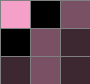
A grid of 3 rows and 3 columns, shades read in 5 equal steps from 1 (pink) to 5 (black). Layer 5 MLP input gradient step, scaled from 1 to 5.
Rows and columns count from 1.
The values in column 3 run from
3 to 4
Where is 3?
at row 1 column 3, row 2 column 2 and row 3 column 2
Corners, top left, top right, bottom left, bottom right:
1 3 4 4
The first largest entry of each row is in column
2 1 1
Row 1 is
1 5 3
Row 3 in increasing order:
3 4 4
